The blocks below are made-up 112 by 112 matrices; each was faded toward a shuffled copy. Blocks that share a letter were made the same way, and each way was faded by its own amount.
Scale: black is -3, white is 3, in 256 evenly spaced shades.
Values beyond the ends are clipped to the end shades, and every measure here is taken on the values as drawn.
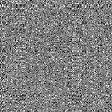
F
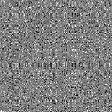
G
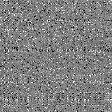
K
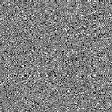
F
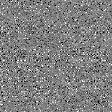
K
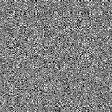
F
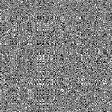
F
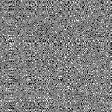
G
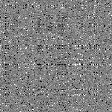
K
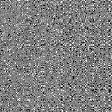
G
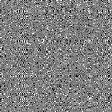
G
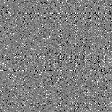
K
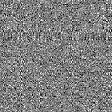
F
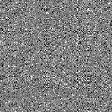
F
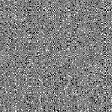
G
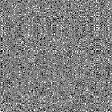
G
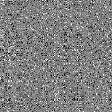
K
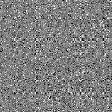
F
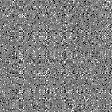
G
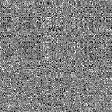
F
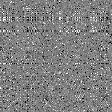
K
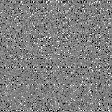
K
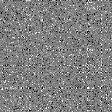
K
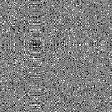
G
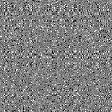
G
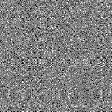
F
